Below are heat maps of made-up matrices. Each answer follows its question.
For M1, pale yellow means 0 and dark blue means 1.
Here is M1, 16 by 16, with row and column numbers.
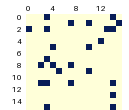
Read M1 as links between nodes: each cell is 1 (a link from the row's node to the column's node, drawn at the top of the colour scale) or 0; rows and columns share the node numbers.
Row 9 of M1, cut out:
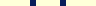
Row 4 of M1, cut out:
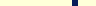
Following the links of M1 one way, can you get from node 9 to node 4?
yes
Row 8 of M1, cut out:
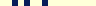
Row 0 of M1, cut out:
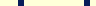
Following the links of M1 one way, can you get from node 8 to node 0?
yes
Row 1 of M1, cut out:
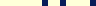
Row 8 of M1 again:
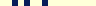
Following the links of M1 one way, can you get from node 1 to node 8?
no
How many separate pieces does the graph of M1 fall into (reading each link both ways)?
2
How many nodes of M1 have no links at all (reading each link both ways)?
1
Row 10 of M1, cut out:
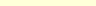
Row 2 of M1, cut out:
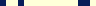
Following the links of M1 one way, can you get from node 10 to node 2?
no
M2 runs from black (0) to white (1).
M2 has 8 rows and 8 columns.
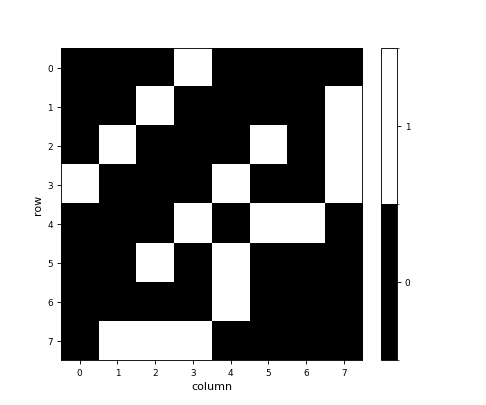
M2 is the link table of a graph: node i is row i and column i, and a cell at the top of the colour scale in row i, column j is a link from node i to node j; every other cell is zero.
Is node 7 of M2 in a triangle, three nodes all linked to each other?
yes
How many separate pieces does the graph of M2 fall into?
1
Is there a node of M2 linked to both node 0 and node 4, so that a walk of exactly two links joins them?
yes
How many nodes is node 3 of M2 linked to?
3
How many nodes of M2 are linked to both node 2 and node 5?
0
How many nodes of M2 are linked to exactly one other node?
2
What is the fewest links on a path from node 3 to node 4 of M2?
1
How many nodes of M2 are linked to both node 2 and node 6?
0
